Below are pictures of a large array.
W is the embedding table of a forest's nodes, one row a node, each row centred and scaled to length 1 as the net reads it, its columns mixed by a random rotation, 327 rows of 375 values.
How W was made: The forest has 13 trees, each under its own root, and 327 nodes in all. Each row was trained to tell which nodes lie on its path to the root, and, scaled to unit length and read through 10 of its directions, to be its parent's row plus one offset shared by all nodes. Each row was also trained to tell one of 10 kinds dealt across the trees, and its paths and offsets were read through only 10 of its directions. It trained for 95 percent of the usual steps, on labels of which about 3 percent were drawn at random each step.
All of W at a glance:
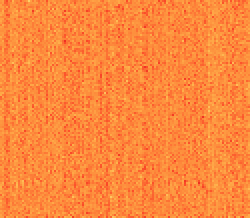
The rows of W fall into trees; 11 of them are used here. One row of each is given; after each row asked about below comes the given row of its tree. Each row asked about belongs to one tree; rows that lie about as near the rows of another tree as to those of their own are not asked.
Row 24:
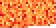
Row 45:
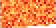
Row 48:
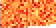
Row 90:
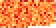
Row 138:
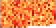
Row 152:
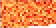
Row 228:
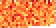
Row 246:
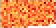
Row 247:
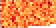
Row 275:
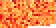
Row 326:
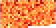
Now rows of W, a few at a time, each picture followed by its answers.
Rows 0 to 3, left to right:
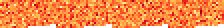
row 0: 326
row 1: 138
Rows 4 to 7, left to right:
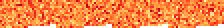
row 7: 152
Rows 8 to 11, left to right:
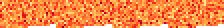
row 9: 24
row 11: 228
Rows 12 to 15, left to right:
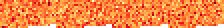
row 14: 138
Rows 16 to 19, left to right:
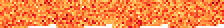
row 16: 247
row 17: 275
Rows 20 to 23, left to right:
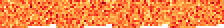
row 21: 152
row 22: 228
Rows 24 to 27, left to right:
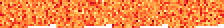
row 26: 90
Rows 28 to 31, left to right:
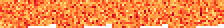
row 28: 275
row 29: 90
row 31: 152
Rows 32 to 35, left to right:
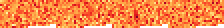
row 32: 48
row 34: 275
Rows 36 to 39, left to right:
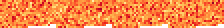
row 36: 45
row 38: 45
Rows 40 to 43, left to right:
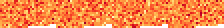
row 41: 45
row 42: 228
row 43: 246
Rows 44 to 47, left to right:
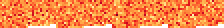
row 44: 45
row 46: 138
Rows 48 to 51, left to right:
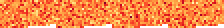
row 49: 247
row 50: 275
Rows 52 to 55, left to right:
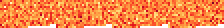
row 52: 138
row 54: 48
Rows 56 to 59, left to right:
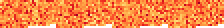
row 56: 228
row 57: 247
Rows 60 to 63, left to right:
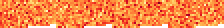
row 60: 90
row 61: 152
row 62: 152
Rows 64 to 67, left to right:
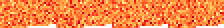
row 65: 138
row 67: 90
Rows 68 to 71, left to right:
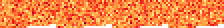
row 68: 152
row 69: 45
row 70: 275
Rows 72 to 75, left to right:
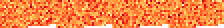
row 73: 45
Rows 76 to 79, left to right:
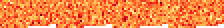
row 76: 138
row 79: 138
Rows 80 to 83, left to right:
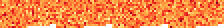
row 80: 275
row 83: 247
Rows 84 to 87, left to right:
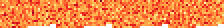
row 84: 275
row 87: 45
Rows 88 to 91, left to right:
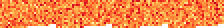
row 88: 24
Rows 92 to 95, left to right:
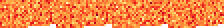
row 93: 138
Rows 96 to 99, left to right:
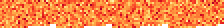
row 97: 326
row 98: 228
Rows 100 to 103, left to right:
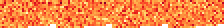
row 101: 138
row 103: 24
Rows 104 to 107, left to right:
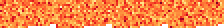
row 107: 247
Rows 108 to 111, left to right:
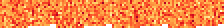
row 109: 45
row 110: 275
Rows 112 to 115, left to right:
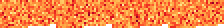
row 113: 246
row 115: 48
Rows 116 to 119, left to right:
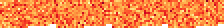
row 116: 247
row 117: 152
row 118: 152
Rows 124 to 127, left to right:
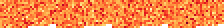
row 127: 275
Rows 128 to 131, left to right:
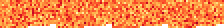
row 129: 275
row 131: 228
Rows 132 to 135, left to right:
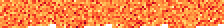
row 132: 45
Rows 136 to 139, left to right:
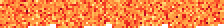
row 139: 45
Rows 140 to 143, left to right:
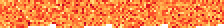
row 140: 45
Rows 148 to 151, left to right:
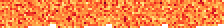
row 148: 246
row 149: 247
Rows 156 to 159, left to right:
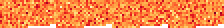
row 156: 152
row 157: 275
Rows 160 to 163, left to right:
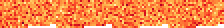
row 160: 247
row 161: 138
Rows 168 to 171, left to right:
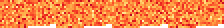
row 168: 24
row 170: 45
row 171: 45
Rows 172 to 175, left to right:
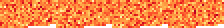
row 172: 246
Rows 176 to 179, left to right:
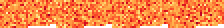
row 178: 275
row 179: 246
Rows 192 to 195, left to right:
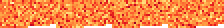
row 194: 152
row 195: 138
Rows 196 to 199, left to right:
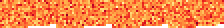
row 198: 138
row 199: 45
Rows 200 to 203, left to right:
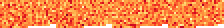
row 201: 275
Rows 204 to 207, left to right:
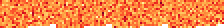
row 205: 138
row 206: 247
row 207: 246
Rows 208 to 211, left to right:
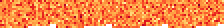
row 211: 246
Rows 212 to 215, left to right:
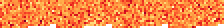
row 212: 90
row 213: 247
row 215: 246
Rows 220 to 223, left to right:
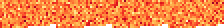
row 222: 275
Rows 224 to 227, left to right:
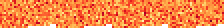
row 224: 45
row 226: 152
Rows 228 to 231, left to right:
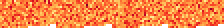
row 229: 246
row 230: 138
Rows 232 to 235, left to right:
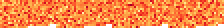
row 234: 246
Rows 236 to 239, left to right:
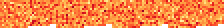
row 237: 152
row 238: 45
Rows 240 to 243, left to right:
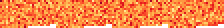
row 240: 24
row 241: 152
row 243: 152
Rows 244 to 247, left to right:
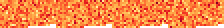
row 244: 48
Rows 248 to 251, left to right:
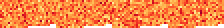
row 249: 246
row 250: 138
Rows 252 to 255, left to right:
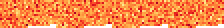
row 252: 275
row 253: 152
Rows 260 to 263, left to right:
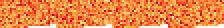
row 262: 45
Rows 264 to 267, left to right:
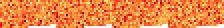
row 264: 90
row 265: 152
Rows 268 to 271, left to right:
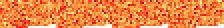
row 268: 138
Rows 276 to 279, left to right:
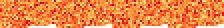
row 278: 152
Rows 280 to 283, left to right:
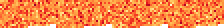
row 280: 48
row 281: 152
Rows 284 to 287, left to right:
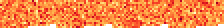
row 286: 247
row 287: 275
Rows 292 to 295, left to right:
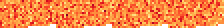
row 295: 45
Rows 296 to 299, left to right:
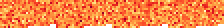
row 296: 275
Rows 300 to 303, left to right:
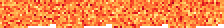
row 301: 326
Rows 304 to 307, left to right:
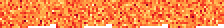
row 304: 90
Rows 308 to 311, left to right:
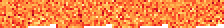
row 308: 247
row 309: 138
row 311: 246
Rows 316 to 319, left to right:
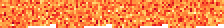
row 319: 275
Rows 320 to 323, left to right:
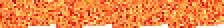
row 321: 247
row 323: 48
